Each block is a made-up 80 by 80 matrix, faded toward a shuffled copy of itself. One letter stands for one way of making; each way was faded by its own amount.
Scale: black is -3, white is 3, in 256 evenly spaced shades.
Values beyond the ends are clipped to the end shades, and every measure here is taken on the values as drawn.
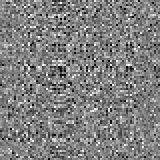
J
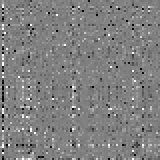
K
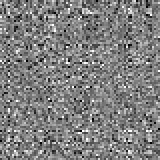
J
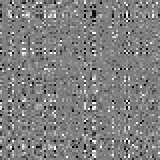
K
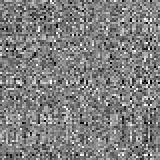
J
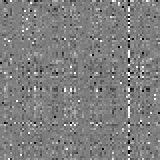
K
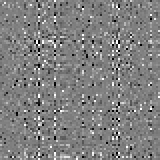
K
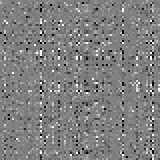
K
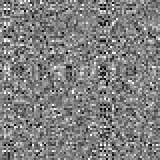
J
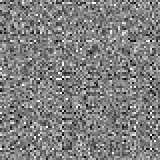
J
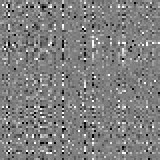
K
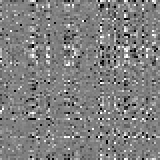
K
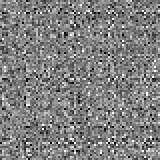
J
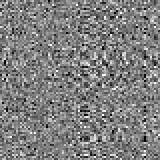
J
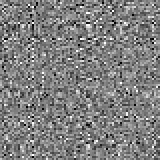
J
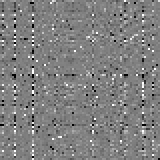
K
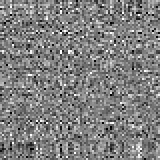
J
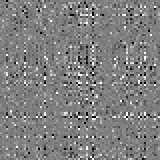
K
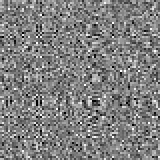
J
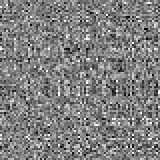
J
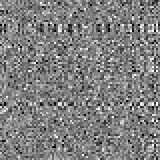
J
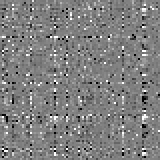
K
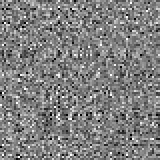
J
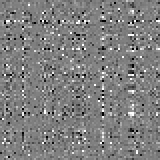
K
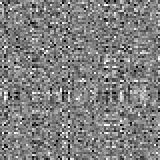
J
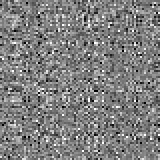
J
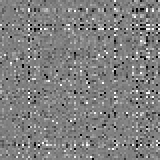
K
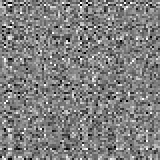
J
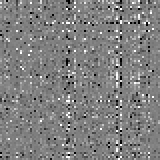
K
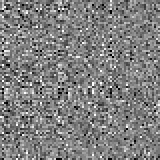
J
